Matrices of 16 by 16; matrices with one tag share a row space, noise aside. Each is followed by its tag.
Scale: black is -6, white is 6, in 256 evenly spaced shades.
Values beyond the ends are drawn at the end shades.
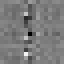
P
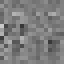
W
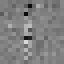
P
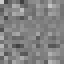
W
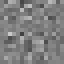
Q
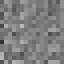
W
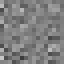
W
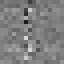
P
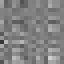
W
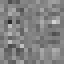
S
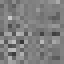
S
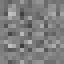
Q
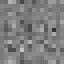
Q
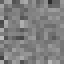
W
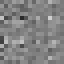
W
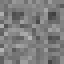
W
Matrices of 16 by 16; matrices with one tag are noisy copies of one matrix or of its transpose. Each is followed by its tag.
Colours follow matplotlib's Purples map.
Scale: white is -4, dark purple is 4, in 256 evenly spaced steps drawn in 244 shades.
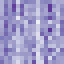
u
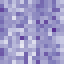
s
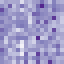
s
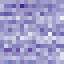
u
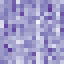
u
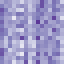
s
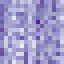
s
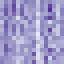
u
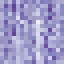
u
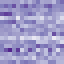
u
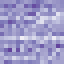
u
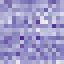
s
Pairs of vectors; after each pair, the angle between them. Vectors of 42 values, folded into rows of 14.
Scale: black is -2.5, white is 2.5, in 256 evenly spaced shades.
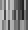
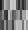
orthogonal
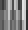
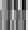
nearly opposite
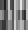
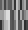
orthogonal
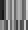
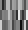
partly aligned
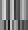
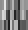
nearly parallel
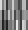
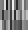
partly aligned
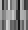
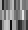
partly aligned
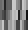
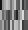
orthogonal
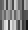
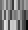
nearly parallel
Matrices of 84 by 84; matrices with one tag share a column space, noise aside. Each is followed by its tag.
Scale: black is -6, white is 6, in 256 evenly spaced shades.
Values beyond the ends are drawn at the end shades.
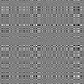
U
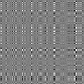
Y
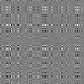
U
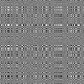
U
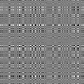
U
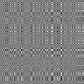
Y
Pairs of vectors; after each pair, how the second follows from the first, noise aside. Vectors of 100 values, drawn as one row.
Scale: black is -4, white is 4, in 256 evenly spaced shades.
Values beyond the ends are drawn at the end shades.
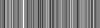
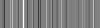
partly zeroed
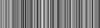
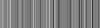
partly zeroed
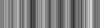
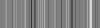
partly zeroed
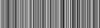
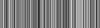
shuffled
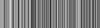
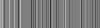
partly zeroed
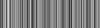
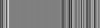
partly zeroed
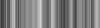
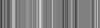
partly zeroed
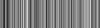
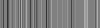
partly zeroed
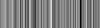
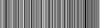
shuffled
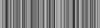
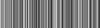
shuffled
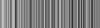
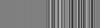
partly zeroed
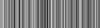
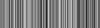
shuffled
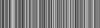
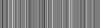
partly zeroed
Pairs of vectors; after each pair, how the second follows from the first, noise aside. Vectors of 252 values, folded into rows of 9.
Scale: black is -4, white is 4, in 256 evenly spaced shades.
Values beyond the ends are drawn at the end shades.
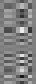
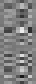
copied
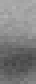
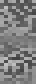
sign-scrambled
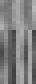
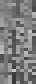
sign-scrambled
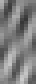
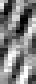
scaled up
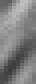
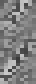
sign-scrambled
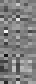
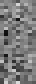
sign-scrambled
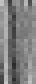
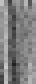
copied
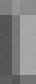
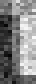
scaled up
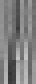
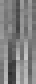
copied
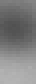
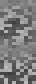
sign-scrambled
